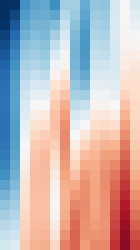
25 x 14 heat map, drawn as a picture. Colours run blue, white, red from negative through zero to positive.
Grain: streaks running down. Mirror symmetry: none. Lone odd cells: none. Ninth with the lowest average: top left. Slope: up to the bottom right. Calmest part: top right.
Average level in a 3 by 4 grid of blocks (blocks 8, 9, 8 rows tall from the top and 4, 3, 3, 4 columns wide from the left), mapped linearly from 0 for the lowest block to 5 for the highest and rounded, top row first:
0 1 1 2 / 1 4 3 4 / 2 4 4 5
